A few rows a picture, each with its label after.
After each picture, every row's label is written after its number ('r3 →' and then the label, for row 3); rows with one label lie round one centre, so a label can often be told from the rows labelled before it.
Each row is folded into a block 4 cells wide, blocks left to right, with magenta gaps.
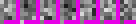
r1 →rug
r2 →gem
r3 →rug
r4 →gem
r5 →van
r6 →rug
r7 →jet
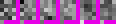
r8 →jet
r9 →jet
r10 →rug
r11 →rug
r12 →gem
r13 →gem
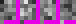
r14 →jet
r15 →van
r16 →rug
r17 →gem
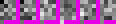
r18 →jet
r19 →jet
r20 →van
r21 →gem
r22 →van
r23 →rug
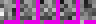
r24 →van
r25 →jet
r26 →jet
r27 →jet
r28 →gem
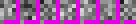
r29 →van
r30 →gem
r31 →jet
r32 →van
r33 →van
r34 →rug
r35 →jet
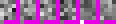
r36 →van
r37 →rug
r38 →van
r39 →jet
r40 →gem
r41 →rug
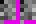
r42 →jet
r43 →jet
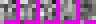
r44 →van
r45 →van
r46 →van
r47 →rug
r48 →gem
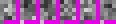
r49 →rug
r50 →gem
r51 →gem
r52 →jet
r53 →rug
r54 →gem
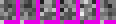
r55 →gem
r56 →gem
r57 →jet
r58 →jet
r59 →van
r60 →gem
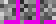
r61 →van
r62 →jet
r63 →jet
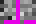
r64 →jet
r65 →van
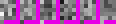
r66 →van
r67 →rug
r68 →gem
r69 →jet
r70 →rug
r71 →gem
